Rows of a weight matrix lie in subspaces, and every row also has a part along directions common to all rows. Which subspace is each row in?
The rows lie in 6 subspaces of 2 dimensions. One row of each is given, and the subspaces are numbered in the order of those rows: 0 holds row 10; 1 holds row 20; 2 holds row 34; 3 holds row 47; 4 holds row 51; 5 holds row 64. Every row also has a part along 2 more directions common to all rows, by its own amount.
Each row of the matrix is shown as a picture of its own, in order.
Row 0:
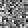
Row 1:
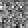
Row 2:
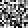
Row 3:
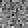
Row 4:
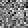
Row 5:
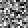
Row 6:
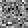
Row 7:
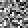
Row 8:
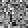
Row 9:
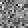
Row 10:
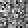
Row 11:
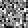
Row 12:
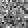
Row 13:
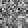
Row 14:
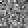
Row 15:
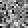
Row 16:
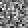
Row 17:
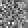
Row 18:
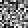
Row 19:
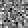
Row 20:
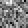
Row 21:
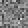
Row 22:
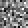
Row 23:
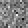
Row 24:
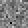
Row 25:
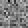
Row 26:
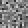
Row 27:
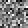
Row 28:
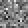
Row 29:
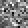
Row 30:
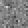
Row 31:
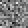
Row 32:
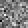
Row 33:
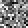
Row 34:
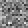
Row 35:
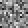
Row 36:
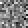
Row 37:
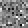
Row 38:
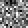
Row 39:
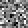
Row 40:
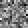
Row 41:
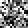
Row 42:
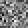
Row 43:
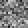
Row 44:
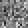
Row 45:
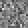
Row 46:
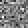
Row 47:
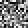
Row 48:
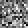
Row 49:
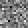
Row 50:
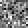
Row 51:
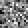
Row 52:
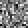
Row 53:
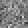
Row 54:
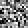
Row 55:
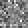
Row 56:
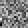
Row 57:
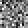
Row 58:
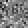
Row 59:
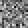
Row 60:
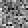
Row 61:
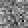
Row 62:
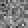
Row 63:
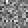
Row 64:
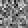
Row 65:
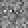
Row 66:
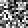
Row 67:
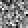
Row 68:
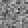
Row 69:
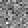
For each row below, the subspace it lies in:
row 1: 4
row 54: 4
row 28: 5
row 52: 3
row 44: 0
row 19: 4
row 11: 3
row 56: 4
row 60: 2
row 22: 0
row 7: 0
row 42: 4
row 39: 4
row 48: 2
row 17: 5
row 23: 0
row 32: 0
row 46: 3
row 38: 1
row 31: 0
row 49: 4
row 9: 3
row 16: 2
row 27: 3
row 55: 5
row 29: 0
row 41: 1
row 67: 1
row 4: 3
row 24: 5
